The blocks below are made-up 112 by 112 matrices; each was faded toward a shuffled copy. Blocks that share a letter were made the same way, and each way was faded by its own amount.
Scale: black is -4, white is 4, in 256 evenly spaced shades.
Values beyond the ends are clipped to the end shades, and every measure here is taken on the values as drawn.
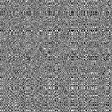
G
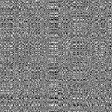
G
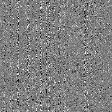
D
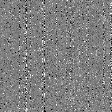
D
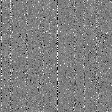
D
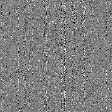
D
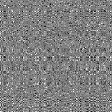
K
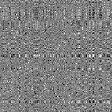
K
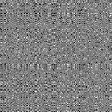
K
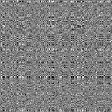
G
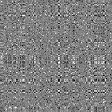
K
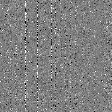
D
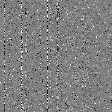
D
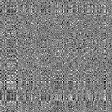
K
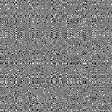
K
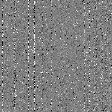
D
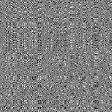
K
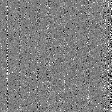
D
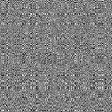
G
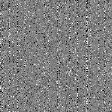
D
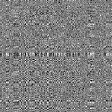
G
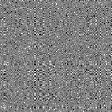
K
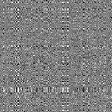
G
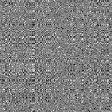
K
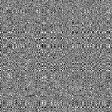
G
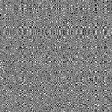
K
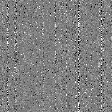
D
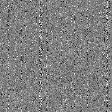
D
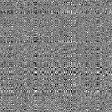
G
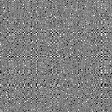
K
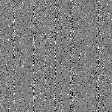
D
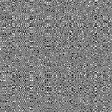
K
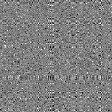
K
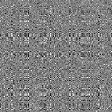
G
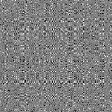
K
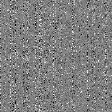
D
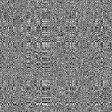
G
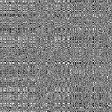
G
